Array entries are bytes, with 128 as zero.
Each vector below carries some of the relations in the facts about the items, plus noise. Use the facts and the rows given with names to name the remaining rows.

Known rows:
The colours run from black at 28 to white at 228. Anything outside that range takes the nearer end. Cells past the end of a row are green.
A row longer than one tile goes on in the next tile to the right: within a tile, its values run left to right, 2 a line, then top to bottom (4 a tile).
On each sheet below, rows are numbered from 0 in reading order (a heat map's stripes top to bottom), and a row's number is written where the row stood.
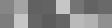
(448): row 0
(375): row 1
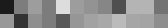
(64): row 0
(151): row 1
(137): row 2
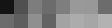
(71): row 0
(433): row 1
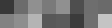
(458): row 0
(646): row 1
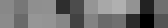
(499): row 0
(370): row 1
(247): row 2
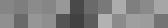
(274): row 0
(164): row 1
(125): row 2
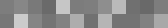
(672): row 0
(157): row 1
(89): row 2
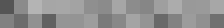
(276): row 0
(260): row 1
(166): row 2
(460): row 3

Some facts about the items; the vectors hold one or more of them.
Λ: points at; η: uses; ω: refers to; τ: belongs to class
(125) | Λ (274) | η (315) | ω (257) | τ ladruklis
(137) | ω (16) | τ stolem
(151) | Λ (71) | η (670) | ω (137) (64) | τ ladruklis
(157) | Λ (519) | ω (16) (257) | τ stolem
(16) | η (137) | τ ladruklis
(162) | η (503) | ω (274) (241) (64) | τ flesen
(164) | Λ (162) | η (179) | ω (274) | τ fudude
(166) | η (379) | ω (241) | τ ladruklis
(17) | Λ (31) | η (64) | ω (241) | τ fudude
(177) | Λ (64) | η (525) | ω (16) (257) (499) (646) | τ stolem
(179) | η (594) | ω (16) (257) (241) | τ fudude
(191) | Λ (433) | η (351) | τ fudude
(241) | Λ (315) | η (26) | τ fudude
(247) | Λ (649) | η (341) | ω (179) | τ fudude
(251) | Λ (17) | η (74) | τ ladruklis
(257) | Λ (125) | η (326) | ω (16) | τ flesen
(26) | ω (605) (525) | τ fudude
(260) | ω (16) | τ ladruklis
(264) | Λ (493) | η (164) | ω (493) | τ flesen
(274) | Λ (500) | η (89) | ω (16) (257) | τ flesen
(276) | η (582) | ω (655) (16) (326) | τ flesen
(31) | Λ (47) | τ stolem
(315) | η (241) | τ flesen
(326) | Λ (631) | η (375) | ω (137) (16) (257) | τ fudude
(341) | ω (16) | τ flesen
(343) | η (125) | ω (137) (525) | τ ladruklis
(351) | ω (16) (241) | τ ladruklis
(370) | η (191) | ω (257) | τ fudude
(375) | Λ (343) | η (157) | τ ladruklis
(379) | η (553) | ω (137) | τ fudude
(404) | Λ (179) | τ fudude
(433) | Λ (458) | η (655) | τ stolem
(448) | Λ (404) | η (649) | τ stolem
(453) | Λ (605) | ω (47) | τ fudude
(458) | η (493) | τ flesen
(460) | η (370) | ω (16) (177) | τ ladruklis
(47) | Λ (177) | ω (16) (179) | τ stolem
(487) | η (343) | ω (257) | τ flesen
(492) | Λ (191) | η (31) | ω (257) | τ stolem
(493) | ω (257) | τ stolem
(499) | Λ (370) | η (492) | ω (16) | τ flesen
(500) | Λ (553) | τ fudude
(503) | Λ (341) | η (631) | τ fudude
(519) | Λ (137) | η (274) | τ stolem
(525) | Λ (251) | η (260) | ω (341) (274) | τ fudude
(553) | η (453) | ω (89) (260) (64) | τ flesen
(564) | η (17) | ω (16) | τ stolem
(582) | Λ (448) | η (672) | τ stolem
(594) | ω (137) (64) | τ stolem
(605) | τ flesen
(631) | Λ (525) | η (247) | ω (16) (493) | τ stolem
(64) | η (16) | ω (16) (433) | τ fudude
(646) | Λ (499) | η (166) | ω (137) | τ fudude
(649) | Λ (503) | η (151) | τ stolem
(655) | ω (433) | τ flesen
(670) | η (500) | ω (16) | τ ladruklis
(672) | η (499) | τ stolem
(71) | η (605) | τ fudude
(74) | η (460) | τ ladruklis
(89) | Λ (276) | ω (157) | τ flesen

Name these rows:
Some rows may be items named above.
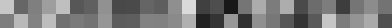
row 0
(492)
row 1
(264)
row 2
(500)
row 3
(649)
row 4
(64)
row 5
(326)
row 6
(315)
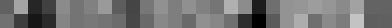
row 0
(503)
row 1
(487)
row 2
(17)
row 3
(655)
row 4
(247)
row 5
(564)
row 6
(448)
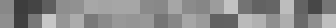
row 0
(241)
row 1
(177)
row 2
(260)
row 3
(166)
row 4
(375)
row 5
(257)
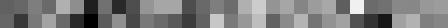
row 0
(525)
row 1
(247)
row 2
(370)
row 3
(326)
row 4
(343)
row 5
(631)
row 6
(341)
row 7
(47)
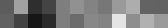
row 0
(503)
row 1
(655)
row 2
(16)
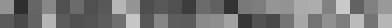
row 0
(453)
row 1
(404)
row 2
(582)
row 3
(191)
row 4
(179)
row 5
(594)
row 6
(492)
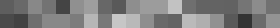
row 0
(26)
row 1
(605)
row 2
(493)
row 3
(375)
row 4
(379)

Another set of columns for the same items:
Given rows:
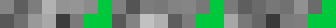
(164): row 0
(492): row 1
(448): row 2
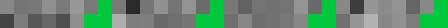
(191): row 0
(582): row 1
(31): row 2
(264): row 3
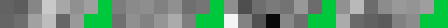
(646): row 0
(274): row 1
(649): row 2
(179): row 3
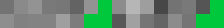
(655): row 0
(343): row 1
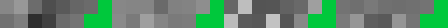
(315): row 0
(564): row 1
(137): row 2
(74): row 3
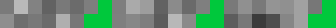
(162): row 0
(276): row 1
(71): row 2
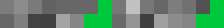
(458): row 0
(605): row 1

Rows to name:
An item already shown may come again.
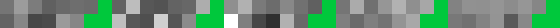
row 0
(458)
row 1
(137)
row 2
(341)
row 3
(370)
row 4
(379)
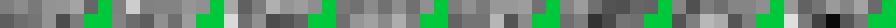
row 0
(26)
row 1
(64)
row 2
(247)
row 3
(125)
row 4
(525)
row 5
(315)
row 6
(492)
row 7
(503)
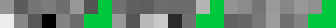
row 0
(649)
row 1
(157)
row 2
(17)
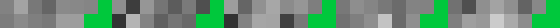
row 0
(493)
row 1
(375)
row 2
(453)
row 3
(433)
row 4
(257)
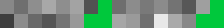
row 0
(500)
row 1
(16)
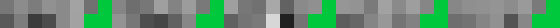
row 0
(71)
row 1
(404)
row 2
(241)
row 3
(17)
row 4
(379)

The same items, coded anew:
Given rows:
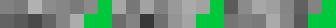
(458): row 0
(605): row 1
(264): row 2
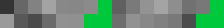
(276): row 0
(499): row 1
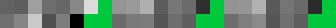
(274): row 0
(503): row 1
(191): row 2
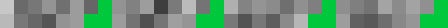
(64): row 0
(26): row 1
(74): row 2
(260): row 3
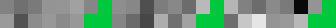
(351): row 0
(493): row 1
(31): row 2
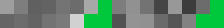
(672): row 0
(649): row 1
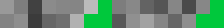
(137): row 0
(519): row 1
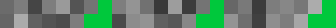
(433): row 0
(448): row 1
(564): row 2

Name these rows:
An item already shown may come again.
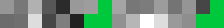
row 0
(500)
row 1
(17)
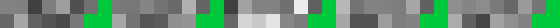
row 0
(433)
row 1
(379)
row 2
(525)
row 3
(179)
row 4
(370)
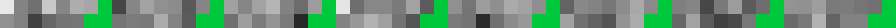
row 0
(16)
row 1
(264)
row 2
(257)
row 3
(241)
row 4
(341)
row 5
(343)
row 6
(433)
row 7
(375)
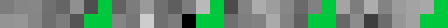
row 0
(646)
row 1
(125)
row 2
(264)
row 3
(605)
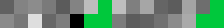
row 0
(125)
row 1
(71)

